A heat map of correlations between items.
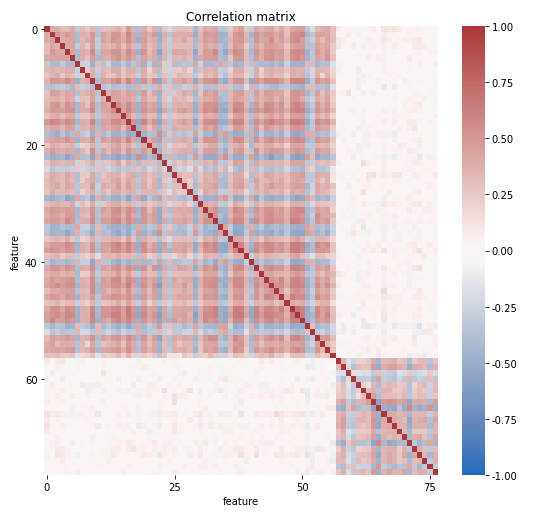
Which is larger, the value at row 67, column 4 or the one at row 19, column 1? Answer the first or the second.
the second
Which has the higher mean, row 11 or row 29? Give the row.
11
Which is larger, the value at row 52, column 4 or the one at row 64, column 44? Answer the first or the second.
the second
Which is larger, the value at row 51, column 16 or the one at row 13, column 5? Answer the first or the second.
the second
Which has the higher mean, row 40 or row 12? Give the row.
12
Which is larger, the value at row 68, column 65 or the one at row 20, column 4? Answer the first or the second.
the second
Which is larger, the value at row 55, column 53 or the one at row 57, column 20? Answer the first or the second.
the first
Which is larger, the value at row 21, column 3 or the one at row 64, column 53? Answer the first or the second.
the first
